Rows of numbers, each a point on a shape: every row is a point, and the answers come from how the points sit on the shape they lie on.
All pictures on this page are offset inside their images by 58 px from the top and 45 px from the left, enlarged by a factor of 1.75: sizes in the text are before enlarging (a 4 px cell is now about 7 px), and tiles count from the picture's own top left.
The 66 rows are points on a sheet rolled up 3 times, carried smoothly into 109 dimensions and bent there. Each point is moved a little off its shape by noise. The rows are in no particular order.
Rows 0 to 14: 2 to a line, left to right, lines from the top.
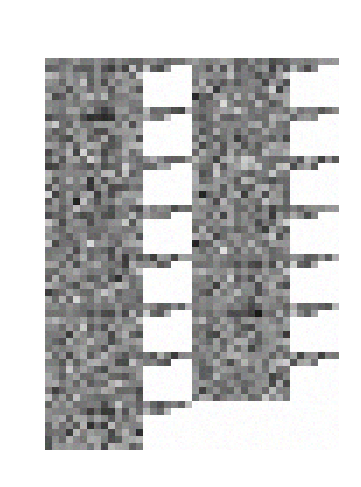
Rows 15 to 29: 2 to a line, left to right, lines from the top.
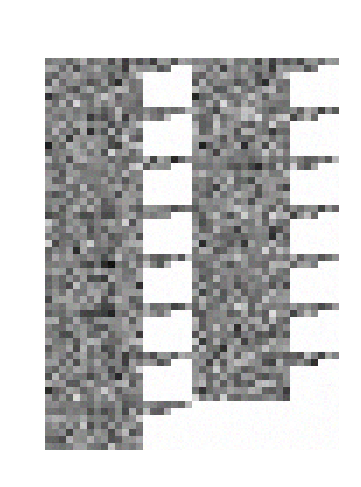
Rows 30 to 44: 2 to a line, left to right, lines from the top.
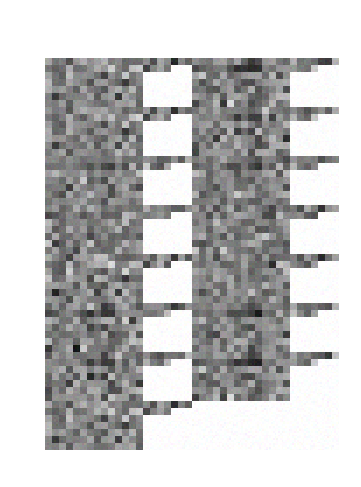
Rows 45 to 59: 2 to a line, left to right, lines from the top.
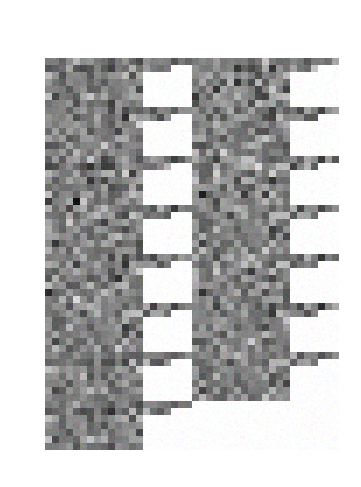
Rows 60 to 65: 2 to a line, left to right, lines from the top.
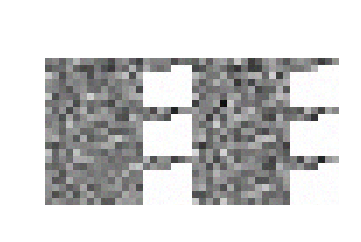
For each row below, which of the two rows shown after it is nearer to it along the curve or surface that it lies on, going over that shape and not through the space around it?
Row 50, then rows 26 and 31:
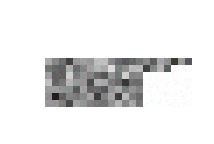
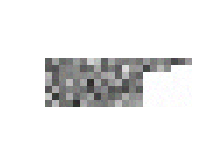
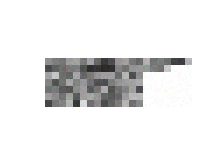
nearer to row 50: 26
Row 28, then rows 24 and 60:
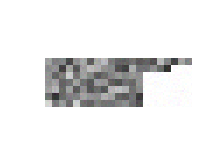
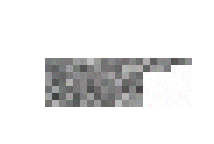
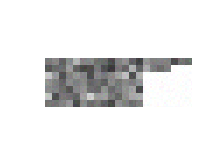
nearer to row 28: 24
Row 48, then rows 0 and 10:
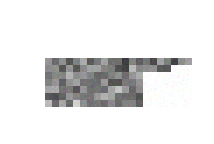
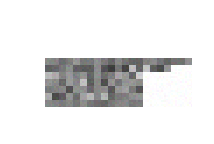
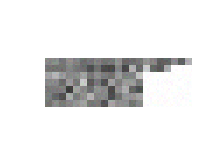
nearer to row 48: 10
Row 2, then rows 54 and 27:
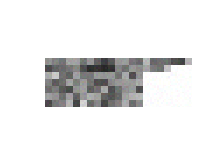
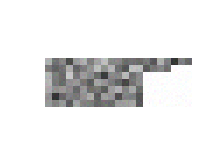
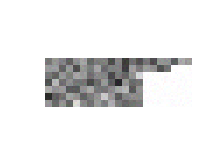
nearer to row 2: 27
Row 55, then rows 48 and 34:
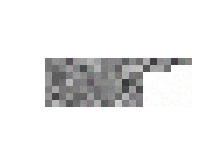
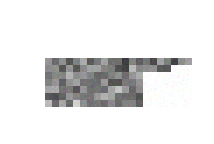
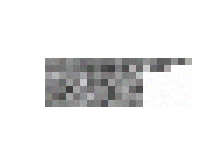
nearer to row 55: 48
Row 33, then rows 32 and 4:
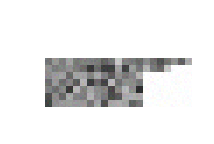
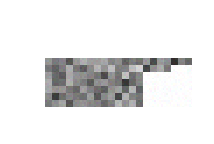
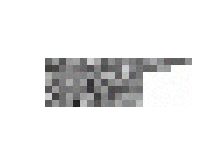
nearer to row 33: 4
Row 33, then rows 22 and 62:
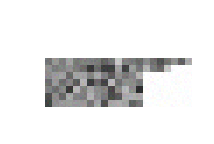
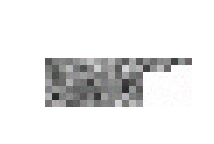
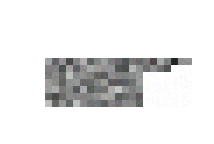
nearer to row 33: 62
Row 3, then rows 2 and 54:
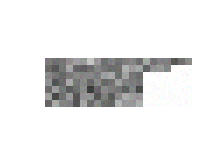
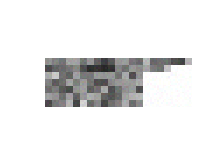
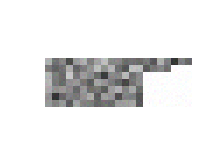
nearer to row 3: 54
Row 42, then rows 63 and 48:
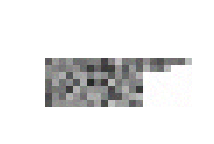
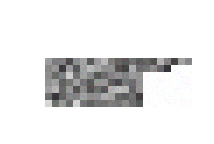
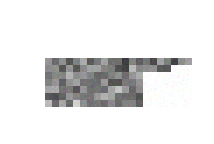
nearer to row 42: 48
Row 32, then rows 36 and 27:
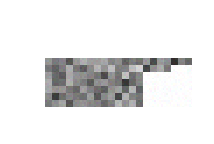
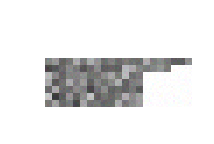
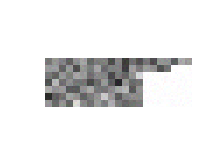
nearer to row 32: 36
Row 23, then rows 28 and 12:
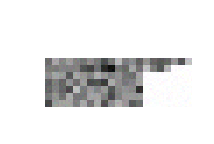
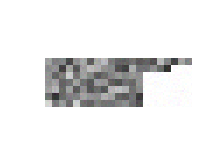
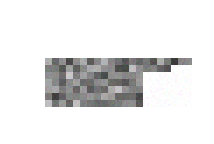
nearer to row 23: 12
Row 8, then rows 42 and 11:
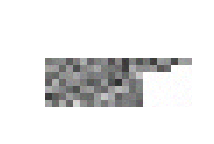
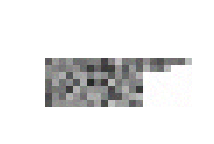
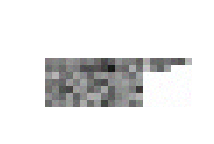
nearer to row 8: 42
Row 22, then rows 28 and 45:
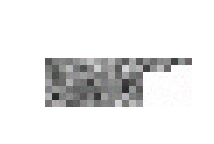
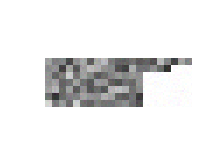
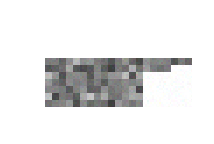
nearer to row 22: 28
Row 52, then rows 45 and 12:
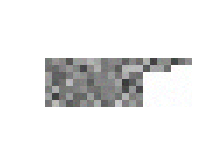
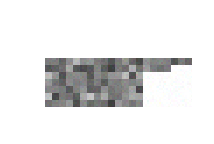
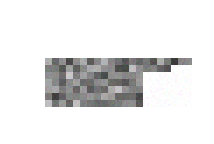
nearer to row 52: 12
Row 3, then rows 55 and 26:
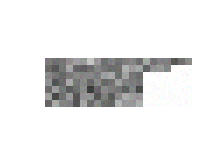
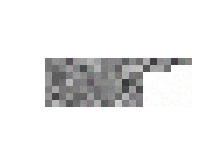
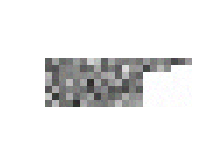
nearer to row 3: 55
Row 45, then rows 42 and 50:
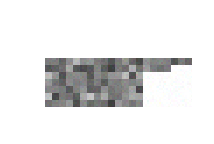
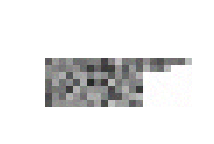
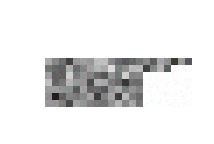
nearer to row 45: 42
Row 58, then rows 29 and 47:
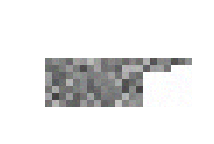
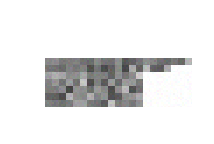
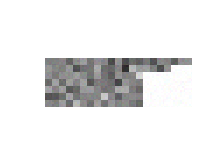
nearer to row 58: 29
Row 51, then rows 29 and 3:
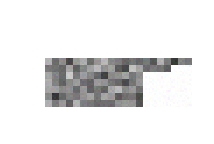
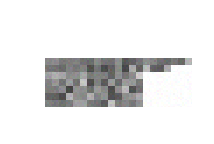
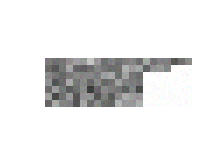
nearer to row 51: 3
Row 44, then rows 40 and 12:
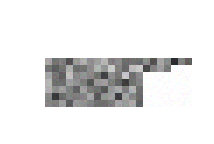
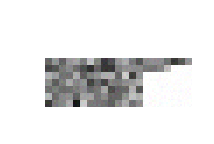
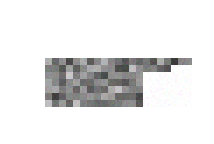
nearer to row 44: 12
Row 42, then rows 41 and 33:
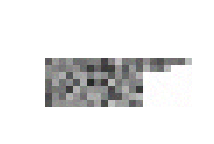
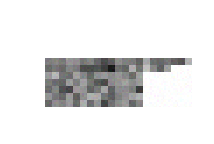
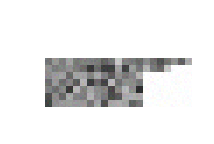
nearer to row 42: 33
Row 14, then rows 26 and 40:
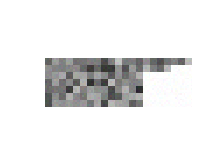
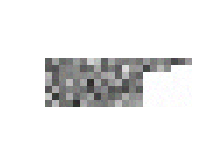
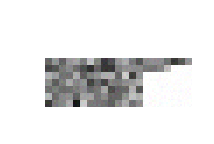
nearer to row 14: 40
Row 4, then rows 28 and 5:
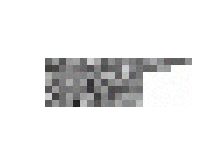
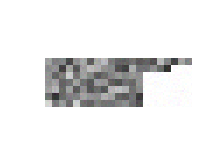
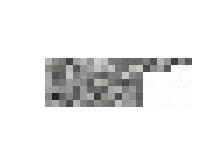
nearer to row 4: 5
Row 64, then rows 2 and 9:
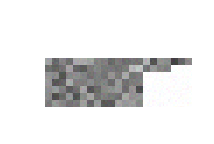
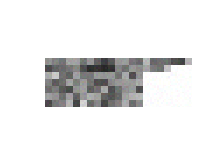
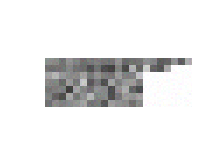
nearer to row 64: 9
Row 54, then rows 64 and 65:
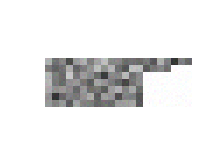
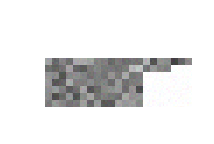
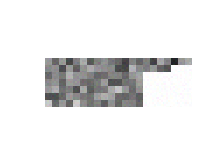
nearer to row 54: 65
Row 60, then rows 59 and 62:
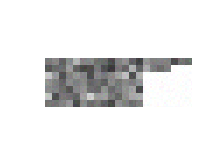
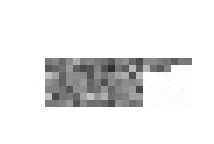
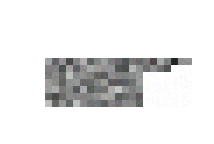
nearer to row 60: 59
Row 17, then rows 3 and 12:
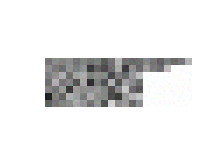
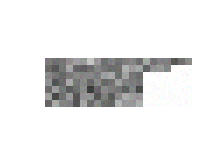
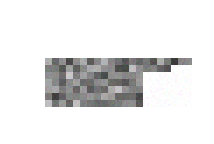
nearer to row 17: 12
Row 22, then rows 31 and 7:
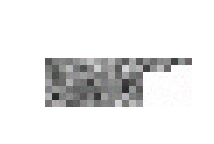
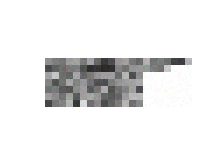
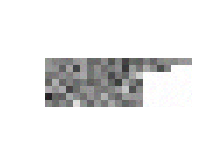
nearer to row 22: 31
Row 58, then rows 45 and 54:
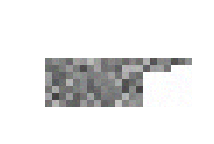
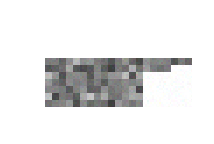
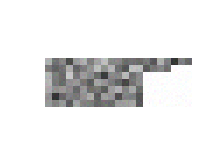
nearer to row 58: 54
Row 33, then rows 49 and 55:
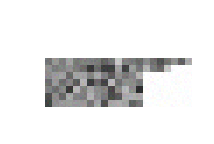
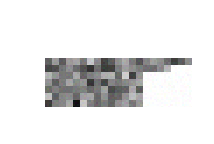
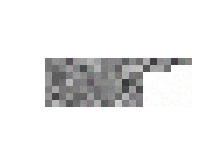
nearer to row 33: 49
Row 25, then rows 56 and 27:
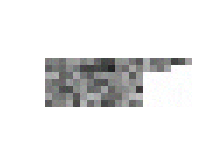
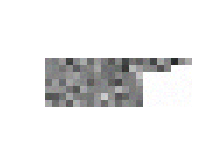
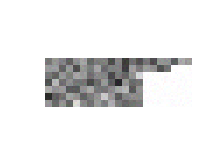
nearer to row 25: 56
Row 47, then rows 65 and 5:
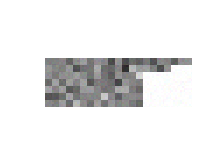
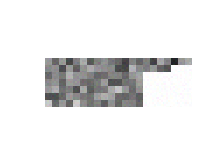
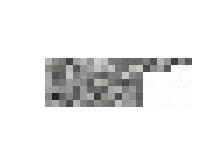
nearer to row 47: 65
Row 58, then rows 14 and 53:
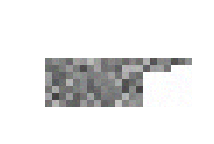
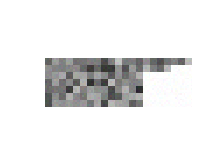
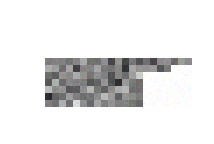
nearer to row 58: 53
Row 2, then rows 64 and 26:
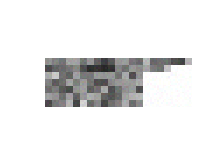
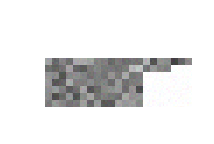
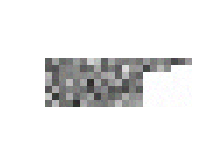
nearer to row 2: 26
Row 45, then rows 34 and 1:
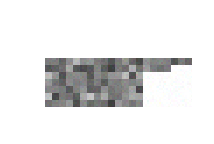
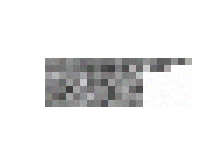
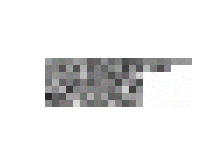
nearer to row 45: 34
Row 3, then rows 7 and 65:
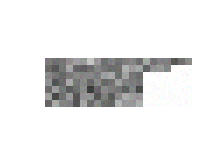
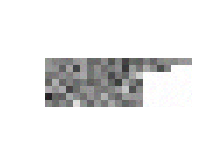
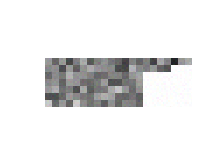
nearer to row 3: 65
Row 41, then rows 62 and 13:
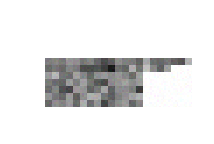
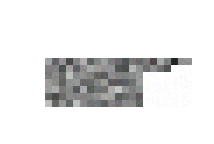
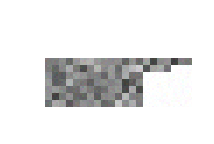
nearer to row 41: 13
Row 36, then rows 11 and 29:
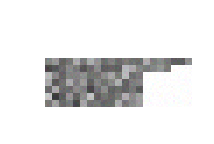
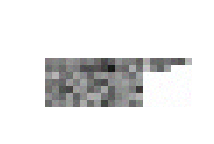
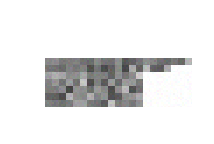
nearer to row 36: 11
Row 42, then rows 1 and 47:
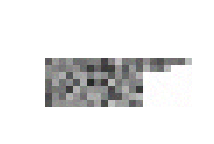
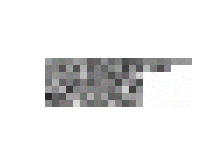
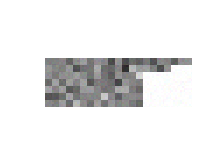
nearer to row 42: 1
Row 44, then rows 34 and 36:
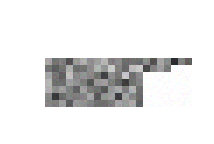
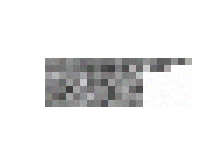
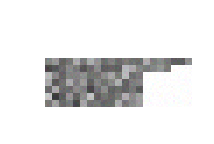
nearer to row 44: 36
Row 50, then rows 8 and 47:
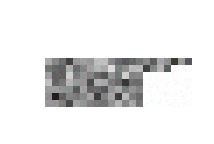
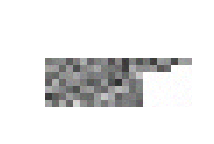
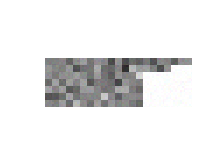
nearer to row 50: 8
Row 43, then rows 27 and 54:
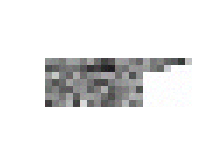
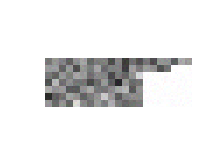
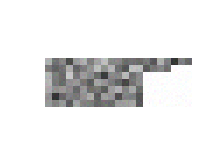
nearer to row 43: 27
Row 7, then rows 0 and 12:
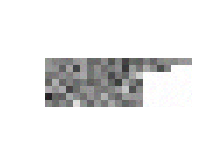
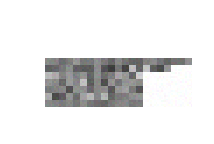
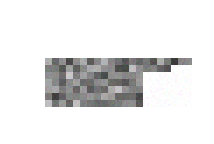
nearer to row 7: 12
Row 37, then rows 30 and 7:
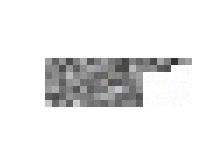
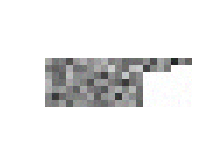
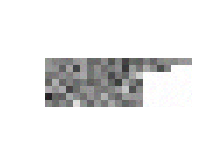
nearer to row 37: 30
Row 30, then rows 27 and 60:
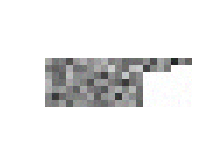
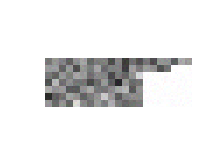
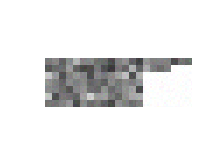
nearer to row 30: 27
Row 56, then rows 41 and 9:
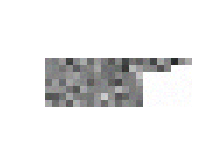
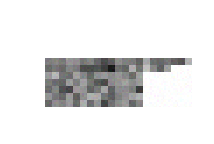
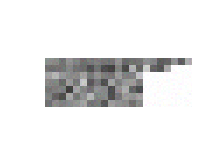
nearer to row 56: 9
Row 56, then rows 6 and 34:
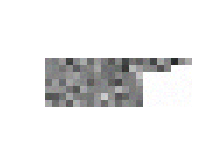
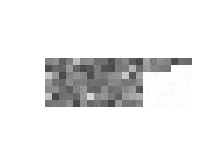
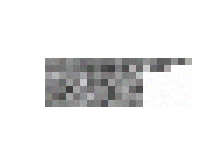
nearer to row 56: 34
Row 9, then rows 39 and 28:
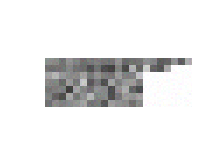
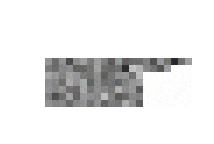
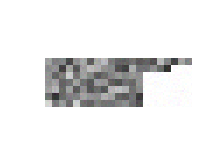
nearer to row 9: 39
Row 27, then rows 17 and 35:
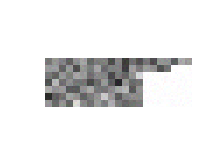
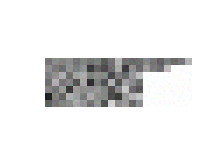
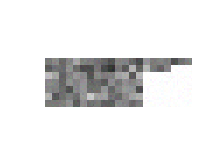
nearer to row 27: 17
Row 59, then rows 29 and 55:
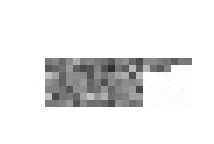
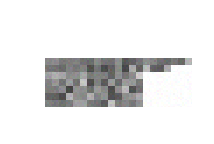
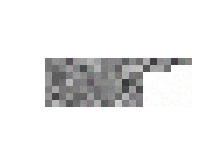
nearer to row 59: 29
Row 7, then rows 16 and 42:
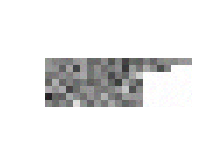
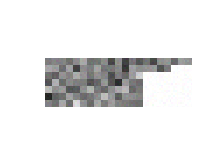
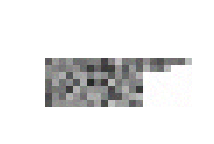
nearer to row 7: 16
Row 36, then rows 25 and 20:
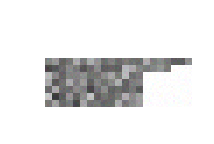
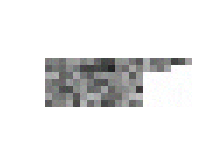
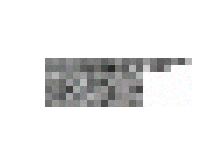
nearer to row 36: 25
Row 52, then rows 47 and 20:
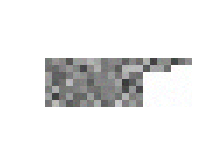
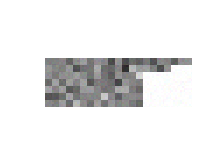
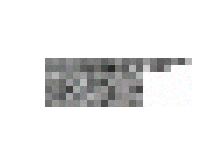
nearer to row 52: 20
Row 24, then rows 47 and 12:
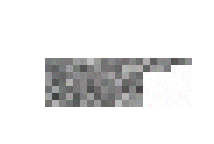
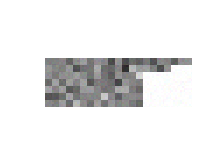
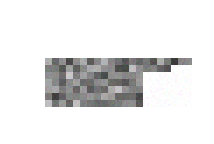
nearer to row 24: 12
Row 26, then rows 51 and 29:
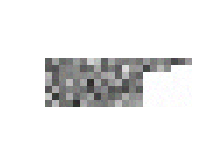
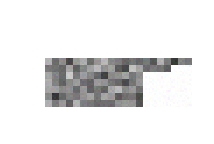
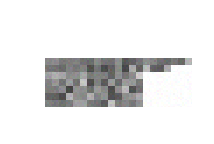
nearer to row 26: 51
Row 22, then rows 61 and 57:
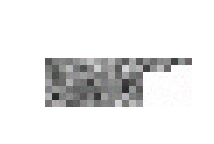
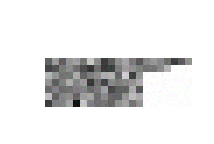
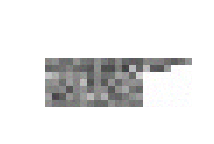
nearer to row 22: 61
